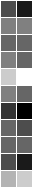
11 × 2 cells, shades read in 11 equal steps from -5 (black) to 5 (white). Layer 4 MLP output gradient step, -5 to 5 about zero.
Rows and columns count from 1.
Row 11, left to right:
2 3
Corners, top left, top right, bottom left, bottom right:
-2 -4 2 3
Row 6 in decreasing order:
0 -1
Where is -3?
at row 7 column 1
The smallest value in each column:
-3 -5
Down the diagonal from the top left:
-2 0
